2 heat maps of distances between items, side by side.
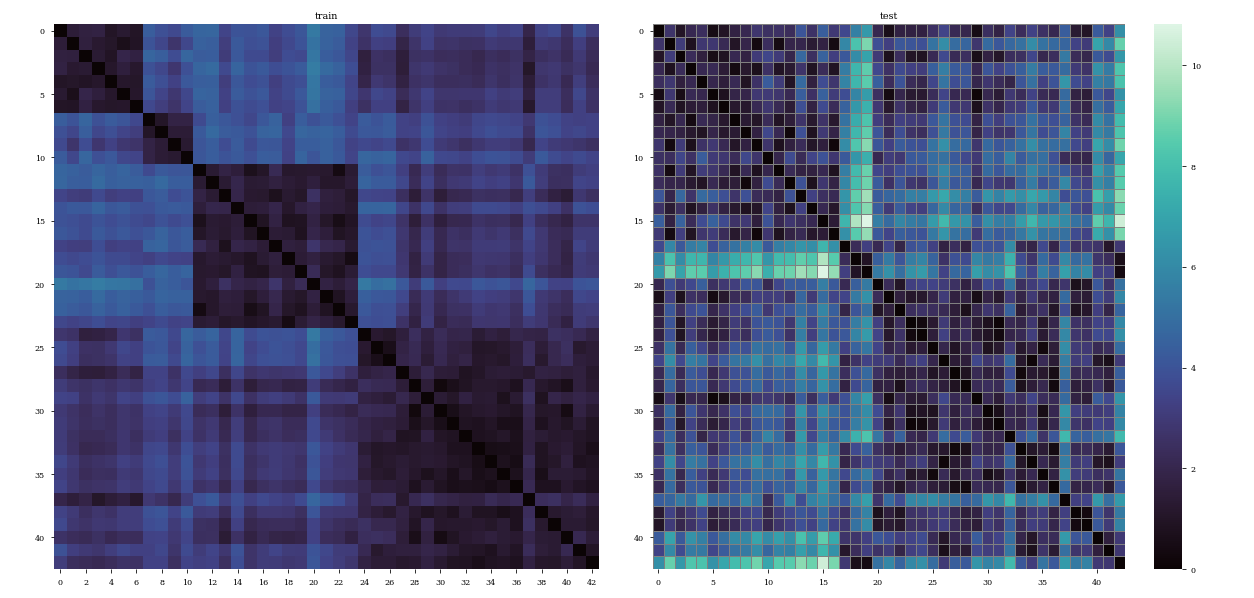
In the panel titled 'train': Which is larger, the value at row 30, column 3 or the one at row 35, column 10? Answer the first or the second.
the second
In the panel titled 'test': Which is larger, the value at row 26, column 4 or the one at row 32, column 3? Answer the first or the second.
the first
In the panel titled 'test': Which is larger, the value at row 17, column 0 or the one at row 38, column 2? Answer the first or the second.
the first
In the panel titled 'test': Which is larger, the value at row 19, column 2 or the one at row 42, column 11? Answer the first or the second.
the second
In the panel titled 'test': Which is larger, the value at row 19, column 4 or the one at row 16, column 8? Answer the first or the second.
the first
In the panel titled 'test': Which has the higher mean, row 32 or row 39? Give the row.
32
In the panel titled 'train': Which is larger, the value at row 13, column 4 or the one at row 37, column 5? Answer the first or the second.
the first
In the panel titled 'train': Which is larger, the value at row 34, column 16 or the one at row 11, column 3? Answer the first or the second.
the second
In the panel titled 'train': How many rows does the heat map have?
43
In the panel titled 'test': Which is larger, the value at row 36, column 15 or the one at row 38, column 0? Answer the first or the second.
the first
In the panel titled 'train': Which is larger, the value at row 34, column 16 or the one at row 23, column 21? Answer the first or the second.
the first
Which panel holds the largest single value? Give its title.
test
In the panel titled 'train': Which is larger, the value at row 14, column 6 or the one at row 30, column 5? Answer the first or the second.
the first
